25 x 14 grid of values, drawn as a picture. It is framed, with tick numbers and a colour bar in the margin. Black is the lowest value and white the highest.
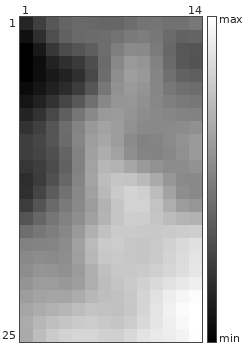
There are no lone odd cells. The ninth with the lowest average is the top left. Values rise toward the bottom right. There are no regular stripes. The bottom right is the ninth with the highest average.
